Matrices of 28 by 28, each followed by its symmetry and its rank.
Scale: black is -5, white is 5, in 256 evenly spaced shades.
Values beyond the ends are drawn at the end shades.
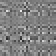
neither, rank three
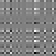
neither, rank one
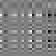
neither, rank one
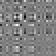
antisymmetric, rank two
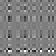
neither, rank one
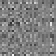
neither, rank three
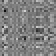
neither, rank three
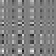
neither, rank one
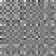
symmetric, rank three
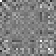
symmetric, rank three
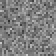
neither, full rank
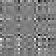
antisymmetric, rank two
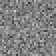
neither, full rank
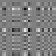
neither, rank one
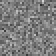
neither, full rank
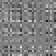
antisymmetric, rank two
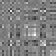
symmetric, rank three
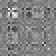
symmetric, rank three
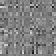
neither, rank three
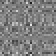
neither, rank three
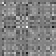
symmetric, rank three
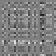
antisymmetric, rank two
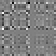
antisymmetric, rank two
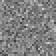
neither, full rank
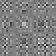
symmetric, rank three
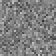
neither, full rank
